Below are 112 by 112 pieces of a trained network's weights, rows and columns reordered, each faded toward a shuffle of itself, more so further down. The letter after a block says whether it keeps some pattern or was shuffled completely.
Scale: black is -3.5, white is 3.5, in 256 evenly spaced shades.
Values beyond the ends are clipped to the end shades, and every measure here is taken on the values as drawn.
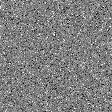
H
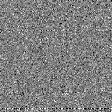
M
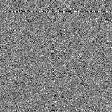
M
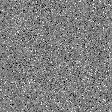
H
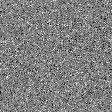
H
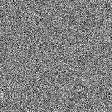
M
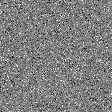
H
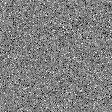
H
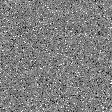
H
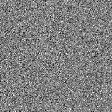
M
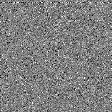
M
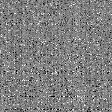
M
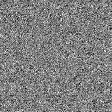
M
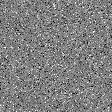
H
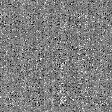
M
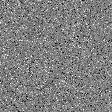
H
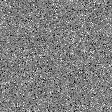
H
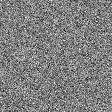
H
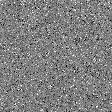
H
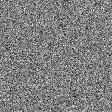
H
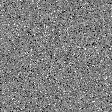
H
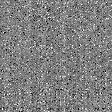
M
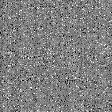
M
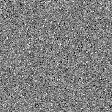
M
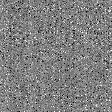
M
